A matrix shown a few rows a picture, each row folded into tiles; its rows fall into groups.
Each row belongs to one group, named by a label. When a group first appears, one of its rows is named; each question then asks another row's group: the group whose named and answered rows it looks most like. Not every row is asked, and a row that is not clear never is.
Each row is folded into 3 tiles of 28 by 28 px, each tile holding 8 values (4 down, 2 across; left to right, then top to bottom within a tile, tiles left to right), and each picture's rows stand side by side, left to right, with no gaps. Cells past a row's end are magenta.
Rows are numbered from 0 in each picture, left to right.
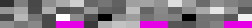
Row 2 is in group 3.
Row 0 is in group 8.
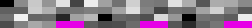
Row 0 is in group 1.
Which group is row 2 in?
3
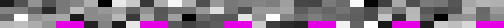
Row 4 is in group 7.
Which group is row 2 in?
3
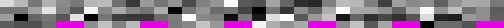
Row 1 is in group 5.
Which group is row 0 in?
3
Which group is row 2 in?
1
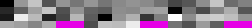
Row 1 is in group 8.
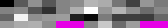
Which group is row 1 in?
5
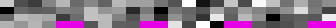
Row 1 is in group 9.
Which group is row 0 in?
1
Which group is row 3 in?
3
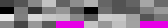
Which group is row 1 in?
1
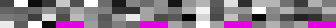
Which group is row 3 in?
5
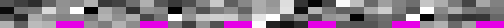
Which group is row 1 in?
1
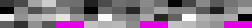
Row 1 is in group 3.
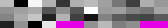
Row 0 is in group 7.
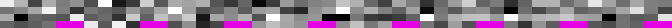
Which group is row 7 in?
3
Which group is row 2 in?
9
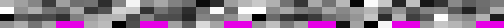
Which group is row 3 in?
5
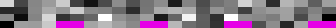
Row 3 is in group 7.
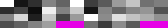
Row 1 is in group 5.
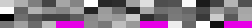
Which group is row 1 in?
1
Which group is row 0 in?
5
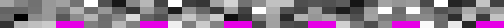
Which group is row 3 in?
9
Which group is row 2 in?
1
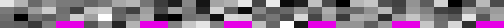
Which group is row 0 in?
3
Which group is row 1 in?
9
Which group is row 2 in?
8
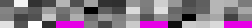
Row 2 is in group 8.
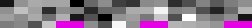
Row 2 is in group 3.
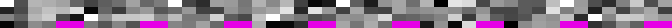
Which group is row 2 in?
1
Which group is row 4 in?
1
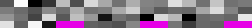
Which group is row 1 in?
3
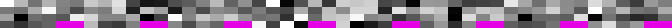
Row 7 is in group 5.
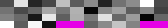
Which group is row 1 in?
1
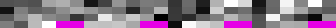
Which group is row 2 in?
8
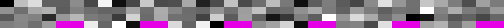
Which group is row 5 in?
5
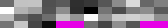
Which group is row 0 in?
9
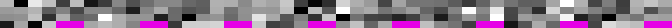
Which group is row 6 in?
8
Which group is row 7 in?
8
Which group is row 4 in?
5
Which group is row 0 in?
7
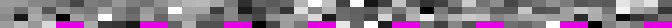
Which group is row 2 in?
9
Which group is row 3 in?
8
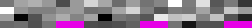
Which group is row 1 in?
3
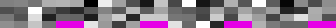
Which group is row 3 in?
1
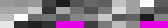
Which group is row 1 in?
1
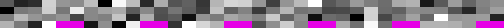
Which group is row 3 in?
1
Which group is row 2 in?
8
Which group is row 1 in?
7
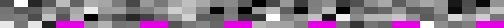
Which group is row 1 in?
5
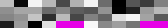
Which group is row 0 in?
7
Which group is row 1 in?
1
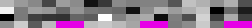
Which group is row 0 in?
5
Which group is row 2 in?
9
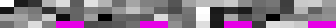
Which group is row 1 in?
3
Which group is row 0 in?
1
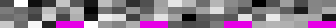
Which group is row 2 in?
3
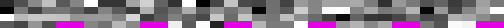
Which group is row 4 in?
5
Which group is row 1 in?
1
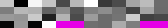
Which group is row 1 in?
1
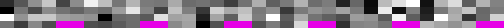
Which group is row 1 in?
3
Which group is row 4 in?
8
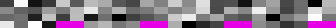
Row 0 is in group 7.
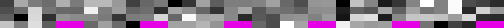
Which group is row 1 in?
9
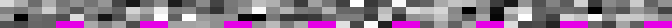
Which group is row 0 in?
3
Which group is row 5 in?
9
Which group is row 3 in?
5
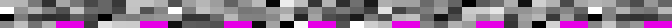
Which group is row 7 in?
5
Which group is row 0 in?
5
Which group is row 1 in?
8
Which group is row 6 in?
7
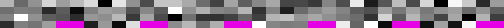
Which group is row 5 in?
7
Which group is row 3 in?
1
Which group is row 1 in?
7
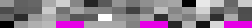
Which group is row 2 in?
7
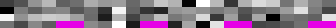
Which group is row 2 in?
7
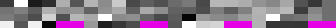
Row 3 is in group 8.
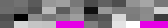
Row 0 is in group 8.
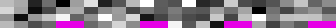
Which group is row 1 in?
1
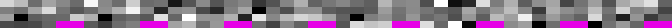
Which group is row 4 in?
8
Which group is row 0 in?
3
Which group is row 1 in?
3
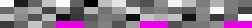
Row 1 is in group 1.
